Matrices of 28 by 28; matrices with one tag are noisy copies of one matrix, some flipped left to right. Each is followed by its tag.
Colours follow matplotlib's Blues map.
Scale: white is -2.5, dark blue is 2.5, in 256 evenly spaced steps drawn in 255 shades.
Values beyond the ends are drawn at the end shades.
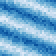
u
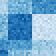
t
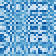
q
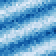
u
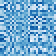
q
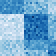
t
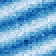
u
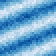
u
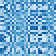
q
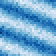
u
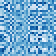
q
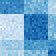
t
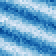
u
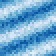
u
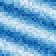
u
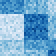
t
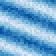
u
